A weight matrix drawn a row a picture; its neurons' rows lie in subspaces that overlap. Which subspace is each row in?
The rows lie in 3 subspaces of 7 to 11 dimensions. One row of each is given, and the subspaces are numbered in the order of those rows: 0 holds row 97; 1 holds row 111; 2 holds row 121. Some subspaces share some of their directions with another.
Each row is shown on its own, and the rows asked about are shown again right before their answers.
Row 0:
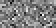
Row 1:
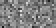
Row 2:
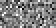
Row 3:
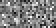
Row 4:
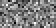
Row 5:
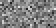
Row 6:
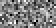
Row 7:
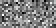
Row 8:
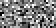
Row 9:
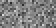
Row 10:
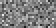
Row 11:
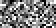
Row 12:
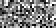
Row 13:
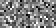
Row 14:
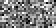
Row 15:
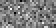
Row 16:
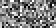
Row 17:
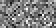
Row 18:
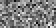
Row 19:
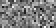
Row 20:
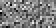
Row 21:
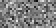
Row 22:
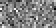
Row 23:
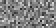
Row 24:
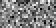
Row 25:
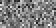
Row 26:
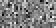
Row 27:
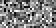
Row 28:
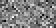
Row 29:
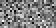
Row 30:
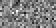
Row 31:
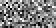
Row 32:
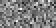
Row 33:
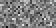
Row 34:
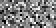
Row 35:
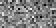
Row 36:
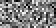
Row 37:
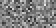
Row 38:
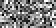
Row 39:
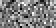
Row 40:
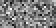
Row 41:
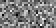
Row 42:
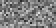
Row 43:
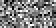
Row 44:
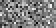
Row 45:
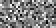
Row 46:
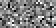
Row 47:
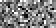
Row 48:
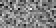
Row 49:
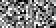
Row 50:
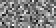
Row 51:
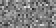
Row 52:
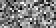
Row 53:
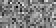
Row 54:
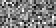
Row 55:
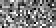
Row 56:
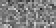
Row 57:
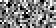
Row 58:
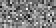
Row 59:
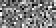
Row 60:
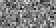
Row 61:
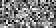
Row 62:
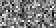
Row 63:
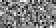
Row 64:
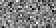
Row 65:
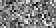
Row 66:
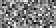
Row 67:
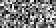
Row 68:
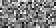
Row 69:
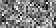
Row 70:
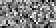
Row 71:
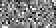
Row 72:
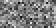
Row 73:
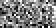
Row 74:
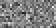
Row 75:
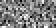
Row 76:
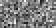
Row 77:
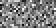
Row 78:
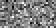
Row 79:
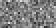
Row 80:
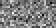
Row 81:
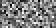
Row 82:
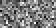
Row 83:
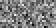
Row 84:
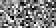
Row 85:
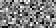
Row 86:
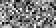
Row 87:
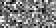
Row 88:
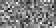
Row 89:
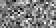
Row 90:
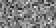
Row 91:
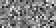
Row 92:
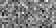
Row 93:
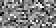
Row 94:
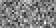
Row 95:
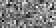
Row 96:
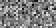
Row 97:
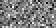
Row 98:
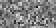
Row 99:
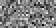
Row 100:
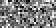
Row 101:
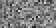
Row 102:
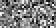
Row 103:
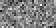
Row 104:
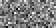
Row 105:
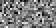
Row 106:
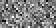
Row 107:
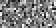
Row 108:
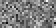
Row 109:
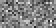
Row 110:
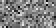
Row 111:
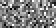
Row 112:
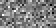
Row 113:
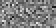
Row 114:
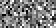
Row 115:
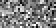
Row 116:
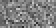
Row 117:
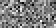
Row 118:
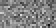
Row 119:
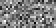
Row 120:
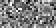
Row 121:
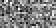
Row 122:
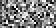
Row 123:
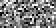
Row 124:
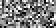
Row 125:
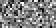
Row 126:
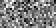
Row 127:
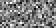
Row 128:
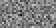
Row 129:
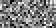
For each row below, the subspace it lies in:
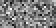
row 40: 2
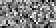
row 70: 1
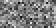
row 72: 1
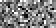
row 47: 0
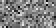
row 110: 2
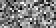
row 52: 2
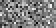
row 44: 1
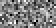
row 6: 0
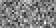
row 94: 0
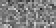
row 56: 1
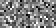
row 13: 1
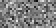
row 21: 1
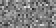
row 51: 0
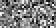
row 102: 2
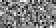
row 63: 1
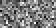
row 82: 1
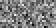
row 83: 0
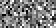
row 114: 1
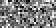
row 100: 2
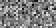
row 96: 1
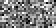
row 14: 1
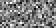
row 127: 0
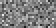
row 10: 0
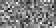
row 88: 1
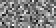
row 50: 0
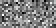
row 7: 1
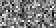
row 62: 0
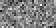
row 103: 1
